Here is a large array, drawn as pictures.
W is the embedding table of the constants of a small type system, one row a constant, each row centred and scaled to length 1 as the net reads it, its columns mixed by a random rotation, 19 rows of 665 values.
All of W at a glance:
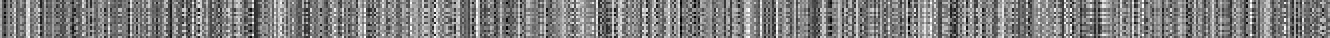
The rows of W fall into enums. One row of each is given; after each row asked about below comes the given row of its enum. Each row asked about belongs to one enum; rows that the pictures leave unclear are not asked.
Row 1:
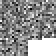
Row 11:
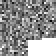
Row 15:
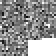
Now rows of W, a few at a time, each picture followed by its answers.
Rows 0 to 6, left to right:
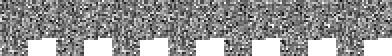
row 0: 11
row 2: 11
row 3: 11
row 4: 15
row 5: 15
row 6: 11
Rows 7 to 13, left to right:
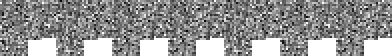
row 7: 15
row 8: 11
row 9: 1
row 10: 1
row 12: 15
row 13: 1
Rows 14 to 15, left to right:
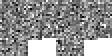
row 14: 1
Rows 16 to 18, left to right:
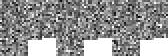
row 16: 1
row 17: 11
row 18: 15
